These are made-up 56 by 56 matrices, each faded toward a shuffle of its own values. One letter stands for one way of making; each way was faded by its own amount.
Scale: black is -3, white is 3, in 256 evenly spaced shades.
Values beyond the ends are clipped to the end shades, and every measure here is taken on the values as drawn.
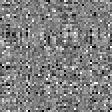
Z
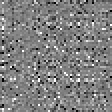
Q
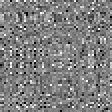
Z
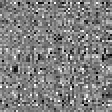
Z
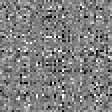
Z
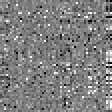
Q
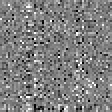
Q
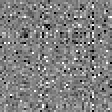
Q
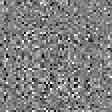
Z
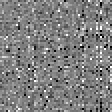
Q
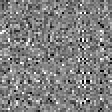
Z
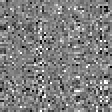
Q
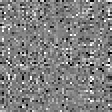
Q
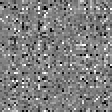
Q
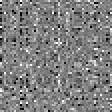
Q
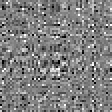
Z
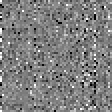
Q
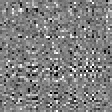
Z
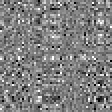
Z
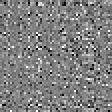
Q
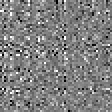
Z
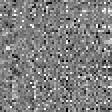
Q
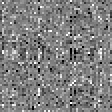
Q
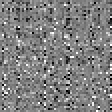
Q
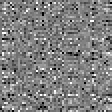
Z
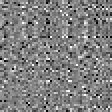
Z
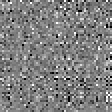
Z
